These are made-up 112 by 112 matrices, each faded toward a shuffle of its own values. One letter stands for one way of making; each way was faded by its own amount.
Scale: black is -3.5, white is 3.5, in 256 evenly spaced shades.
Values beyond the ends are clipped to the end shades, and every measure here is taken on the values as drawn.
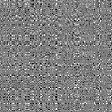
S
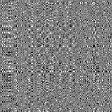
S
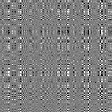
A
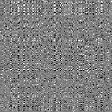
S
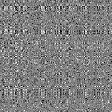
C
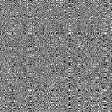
C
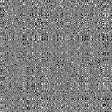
S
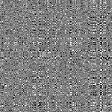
S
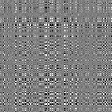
A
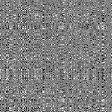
S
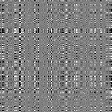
A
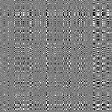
A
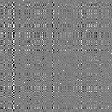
A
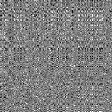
C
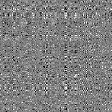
S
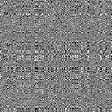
S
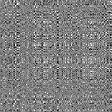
S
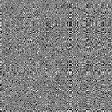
C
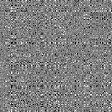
S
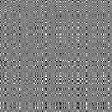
A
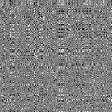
S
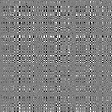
A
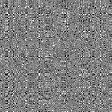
C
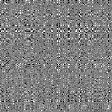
S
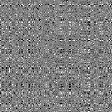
S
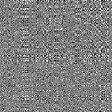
S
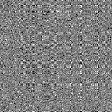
C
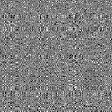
C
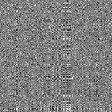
C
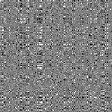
S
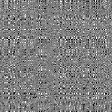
S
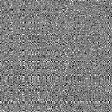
C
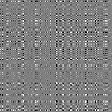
A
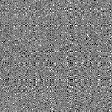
C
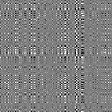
A
